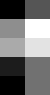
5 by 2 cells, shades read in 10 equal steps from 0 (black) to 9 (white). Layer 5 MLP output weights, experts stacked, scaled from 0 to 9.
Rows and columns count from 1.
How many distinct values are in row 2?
2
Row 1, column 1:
0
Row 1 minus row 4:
-1 -1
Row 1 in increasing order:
0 3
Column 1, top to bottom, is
0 5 6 1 0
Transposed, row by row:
0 5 6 1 0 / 3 9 8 4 4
